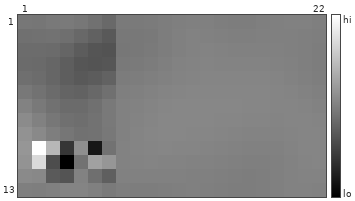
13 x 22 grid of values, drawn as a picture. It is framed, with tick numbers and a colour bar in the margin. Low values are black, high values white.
The halves do not mirror each other. On average the colour sits 50% of the way up the scale. An odd patch, rougher than its surroundings, sits in the bottom left. A few values lie far out on both sides of the bulk. The right part is calmer, past a seam about 30% of the way across. Values change most from cell to cell in the bottom left.
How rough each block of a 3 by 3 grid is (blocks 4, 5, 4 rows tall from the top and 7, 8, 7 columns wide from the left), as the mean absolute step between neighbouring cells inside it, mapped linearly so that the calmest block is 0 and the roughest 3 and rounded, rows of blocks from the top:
0 0 0 / 0 0 0 / 3 0 0
